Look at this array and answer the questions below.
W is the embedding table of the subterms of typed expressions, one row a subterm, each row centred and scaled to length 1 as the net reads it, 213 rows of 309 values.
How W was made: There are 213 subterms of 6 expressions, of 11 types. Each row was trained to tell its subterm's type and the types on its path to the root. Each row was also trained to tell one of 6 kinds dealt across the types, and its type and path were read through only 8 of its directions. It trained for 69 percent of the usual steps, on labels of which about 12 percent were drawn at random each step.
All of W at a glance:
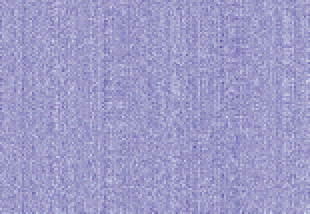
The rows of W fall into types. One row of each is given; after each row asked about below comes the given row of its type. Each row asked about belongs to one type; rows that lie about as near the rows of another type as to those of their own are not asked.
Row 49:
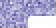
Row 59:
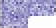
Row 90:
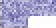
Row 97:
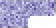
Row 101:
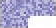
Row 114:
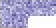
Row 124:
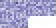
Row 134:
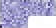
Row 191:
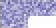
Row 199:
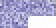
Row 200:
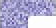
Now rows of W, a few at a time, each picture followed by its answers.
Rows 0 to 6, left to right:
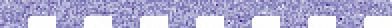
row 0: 191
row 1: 134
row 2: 59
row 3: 199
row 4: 49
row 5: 199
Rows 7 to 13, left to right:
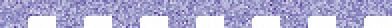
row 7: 191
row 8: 134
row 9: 101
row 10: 191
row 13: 90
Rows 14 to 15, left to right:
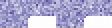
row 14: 191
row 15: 134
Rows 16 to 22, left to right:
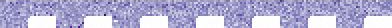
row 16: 101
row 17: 114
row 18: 124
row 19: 199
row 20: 59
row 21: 59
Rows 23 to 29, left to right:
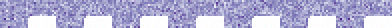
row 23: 134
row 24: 90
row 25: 59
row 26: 101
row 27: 49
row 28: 90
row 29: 200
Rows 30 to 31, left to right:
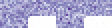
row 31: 199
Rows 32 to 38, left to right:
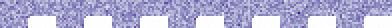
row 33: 200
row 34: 59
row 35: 114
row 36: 124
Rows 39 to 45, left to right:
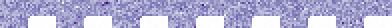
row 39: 200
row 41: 49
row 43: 114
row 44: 90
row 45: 101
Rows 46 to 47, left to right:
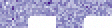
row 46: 134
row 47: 97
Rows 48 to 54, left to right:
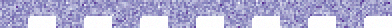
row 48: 90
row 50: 134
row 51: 59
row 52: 191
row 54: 134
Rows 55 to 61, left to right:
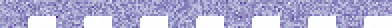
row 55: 97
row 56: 101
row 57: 49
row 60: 90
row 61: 90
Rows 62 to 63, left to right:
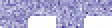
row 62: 49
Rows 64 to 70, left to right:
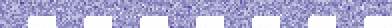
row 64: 191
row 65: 124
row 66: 199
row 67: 90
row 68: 101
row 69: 97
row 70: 134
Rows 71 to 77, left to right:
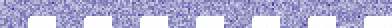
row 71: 97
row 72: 49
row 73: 191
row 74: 59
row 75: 134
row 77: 191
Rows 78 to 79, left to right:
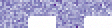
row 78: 124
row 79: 101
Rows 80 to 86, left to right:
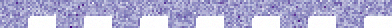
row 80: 59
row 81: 90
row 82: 90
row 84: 124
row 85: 114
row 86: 97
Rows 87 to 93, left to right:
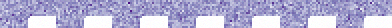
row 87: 49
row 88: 114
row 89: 97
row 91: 134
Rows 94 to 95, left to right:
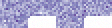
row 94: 49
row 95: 59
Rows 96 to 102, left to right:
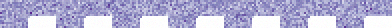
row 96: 59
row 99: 49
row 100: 90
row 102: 200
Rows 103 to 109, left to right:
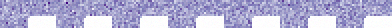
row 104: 101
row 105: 114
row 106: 101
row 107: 199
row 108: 199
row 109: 49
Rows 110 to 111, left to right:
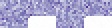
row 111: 200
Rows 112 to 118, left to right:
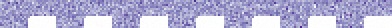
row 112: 59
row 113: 90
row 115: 101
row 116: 134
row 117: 59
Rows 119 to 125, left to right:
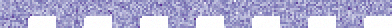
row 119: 90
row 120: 114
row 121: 199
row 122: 90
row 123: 124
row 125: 199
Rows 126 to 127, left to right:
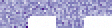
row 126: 101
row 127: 114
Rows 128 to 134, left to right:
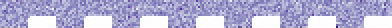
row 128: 101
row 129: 200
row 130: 134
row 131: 199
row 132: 59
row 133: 191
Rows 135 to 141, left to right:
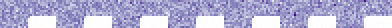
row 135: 101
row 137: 97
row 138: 90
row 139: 124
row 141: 199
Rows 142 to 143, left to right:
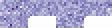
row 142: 200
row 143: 97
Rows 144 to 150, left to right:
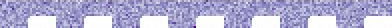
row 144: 101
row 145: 114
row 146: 97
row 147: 59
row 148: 114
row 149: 97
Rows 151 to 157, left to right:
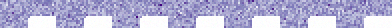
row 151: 191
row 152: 90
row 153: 199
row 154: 114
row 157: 199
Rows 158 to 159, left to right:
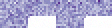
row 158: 114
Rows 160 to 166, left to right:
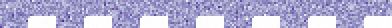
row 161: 134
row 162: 114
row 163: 59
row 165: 101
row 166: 191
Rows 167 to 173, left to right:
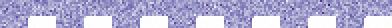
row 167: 90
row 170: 200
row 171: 59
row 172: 101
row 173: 114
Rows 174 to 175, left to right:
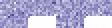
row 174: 114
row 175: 134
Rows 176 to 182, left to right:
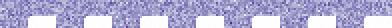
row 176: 134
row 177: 97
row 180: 101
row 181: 97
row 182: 200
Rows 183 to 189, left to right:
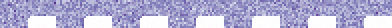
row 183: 124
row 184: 200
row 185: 49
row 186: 90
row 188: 199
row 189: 97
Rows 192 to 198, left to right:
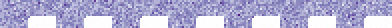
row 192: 49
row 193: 124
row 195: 114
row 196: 97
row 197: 101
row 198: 134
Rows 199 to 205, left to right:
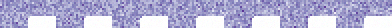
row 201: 191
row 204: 200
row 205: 114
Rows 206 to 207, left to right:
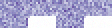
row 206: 90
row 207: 200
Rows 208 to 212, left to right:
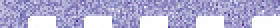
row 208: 97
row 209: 200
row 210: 114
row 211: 200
